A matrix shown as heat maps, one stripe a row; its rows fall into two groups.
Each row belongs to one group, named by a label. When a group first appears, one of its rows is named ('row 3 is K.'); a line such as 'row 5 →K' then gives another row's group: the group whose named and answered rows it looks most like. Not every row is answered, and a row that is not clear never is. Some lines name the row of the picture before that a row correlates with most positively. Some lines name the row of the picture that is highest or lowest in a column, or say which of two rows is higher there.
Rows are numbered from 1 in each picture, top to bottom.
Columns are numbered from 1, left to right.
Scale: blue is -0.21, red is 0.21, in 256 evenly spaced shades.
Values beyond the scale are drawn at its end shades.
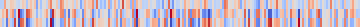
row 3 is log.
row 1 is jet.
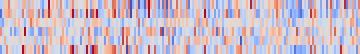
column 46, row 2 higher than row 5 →No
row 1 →jet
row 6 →jet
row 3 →jet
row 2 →jet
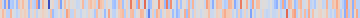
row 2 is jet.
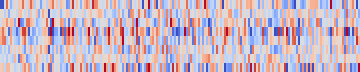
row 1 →jet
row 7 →log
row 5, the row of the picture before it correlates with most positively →2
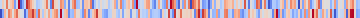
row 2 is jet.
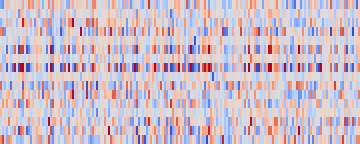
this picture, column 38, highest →12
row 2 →log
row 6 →log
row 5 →log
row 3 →jet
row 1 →jet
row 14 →jet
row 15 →log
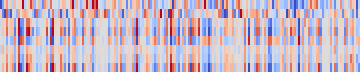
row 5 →log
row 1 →jet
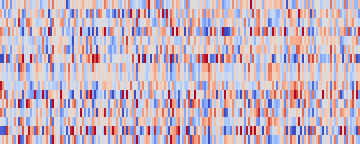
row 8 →log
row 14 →log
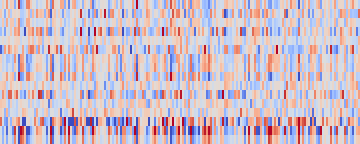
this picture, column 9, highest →11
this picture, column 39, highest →15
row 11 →jet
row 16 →log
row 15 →log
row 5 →jet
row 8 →log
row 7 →log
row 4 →jet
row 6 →jet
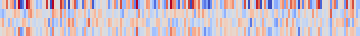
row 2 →jet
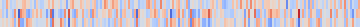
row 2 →log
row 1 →jet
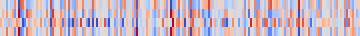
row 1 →log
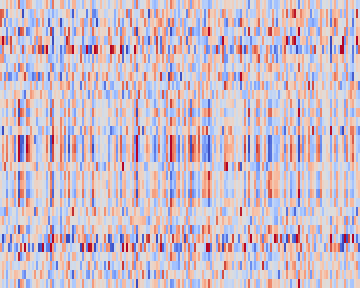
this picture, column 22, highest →28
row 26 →log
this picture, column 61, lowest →27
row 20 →log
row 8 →log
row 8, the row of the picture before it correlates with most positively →1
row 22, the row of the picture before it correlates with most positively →1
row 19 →jet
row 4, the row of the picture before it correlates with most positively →1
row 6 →jet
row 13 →log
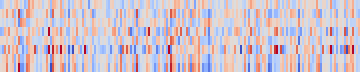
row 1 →jet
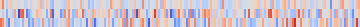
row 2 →log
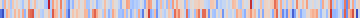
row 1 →jet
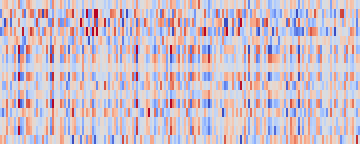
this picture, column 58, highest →4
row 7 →log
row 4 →jet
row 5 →jet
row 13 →jet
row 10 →jet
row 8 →log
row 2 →jet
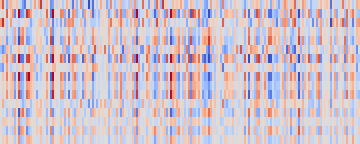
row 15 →log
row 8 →jet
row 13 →log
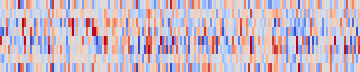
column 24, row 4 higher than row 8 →Yes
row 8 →log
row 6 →jet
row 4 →jet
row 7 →jet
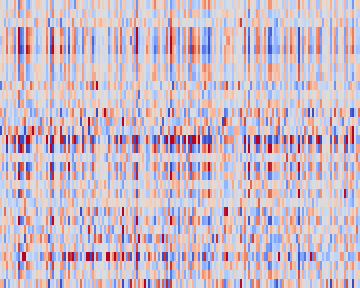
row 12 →log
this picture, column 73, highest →32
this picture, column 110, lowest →15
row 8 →log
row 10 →jet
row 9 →log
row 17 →log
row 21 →jet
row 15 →jet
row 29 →jet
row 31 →log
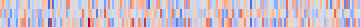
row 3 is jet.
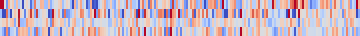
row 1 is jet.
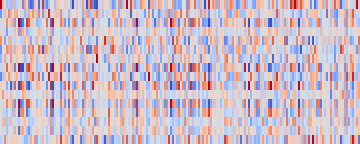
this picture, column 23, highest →6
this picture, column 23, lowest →1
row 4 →log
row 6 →jet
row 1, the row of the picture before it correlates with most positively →1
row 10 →log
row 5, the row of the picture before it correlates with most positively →1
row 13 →log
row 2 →jet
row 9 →jet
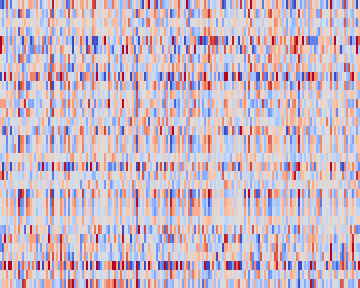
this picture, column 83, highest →30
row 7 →log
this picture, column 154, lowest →9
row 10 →log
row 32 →jet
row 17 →log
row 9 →jet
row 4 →log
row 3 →jet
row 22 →log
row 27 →jet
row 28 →jet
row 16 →log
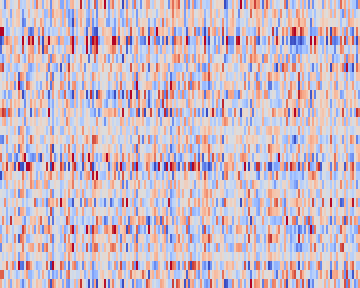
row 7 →jet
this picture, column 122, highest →18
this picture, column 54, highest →18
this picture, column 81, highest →18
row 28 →jet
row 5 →jet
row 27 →log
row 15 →log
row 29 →log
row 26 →jet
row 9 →log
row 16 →jet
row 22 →log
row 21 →jet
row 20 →jet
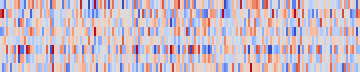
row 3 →log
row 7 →log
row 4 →jet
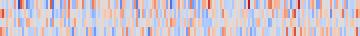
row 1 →log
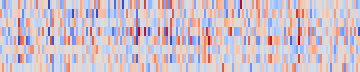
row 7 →log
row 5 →log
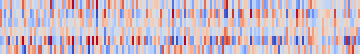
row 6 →jet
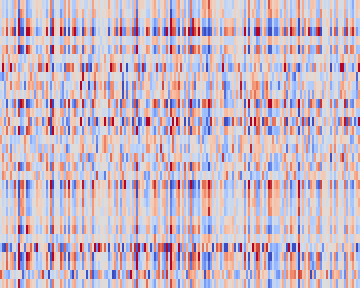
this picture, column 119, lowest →31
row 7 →jet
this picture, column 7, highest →4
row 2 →log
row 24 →log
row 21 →log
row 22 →log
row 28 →jet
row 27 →log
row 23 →log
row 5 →log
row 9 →jet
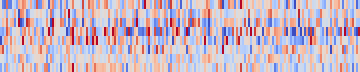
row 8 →jet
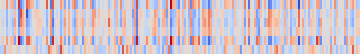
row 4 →log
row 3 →log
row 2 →log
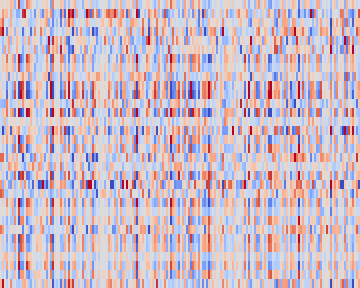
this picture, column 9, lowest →2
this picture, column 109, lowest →5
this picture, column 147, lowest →15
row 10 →log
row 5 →jet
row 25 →log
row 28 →log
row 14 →jet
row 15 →jet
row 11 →log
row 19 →jet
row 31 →log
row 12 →jet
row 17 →log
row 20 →log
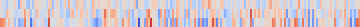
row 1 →log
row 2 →jet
